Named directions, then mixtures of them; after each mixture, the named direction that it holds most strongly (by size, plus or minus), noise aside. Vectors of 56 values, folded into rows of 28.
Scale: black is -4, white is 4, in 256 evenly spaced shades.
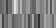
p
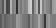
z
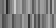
p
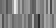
p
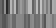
z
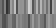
z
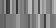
z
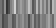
p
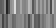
p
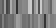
z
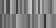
z
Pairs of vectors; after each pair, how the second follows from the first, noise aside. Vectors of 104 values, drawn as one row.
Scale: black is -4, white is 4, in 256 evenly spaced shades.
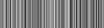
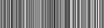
negated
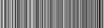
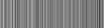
shrunk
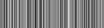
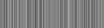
shrunk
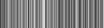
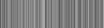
shrunk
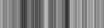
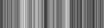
negated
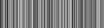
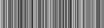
negated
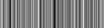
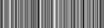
negated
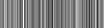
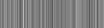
shrunk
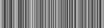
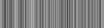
shrunk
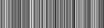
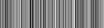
negated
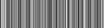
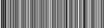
negated
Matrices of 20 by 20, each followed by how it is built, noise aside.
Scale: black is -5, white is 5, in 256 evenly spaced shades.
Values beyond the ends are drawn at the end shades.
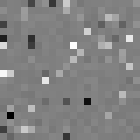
sparse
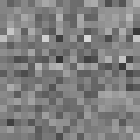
low rank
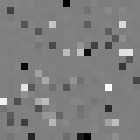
sparse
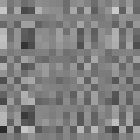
low rank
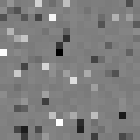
sparse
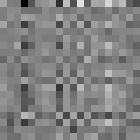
low rank
